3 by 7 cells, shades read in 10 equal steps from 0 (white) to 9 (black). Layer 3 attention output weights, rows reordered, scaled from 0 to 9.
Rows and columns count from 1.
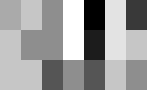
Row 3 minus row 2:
0 -2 2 4 -2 1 2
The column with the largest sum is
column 5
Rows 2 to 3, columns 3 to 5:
4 0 8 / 6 4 6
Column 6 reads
1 1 2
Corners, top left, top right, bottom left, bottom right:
3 7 2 4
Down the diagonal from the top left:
3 4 6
